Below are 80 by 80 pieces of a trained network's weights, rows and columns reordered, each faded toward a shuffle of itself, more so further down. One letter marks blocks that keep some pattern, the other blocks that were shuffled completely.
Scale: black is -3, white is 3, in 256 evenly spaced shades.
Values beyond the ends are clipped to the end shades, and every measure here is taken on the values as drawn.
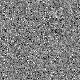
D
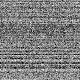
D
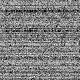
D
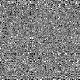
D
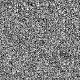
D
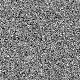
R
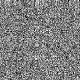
D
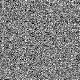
D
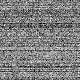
D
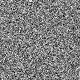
R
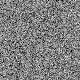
R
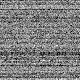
D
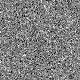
R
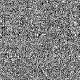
D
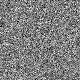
R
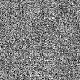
D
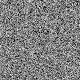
R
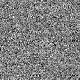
D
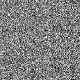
D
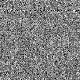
D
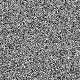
R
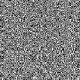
D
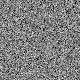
R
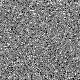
R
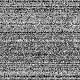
D
